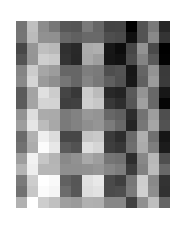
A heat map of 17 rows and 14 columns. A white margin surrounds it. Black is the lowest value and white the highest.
Ninth with the lowest average: top right. Slope: up to the bottom left. Stripes: upright, repeating 3 times. Ninth with the highest average: bottom left.
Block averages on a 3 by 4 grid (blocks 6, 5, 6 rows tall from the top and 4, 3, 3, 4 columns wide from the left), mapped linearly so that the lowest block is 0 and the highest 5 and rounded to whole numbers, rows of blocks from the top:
3 1 0 0 / 4 2 1 1 / 5 3 2 2
